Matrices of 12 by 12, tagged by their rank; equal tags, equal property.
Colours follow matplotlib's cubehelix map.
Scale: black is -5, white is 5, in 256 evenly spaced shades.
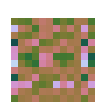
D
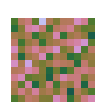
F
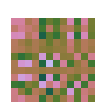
D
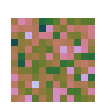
F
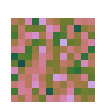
F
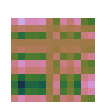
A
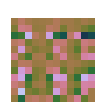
D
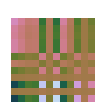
A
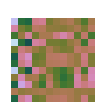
D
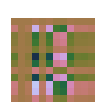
A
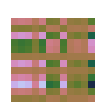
A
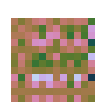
D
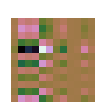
A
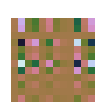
A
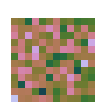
F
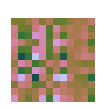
D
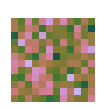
F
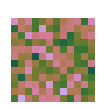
F
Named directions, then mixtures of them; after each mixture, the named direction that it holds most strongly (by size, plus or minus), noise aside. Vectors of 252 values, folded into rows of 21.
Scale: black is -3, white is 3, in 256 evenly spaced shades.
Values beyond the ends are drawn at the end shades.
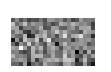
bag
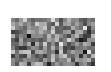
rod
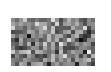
rod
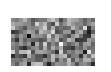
rod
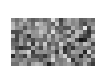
rod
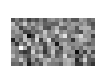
bag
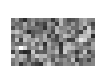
rod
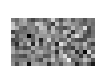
rod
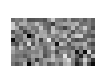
bag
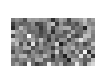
rod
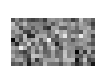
bag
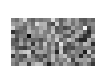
rod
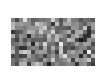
rod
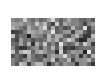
rod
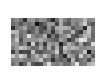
rod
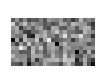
bag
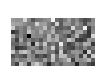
rod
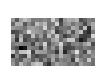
rod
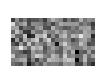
bag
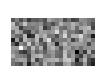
bag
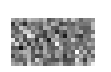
bag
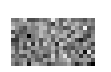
rod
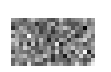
rod
